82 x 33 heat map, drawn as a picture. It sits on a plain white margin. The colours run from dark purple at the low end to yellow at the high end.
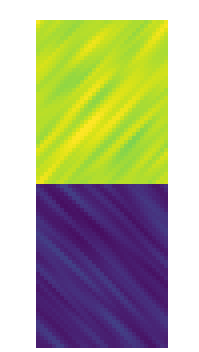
The table splits into 2 rows of 1 panel. Panel 1,1: very high, slanting up to the right, faint in contrast. Panel 2,1: very low, slanting down to the right, faint in contrast.
